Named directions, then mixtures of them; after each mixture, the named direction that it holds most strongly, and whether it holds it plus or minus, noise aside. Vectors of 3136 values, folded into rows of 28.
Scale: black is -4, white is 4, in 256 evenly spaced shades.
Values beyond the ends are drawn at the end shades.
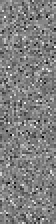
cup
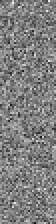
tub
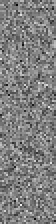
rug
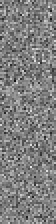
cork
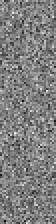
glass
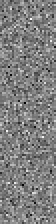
cup, minus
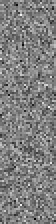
rug, plus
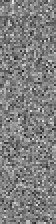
tub, plus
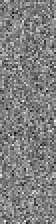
glass, minus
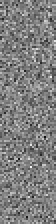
cork, plus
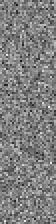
rug, plus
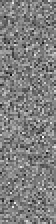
tub, plus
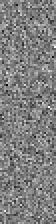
rug, plus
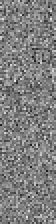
cork, minus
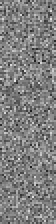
cork, minus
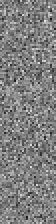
cork, plus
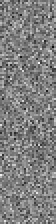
glass, minus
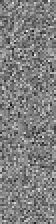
tub, plus
